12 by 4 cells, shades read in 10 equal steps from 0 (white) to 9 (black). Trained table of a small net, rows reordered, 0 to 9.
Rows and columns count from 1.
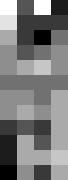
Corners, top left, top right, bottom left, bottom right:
0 8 9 3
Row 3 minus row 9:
-4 1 2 2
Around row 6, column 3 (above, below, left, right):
2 5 5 5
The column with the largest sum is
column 3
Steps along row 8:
down up down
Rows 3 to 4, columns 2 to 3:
7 9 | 6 5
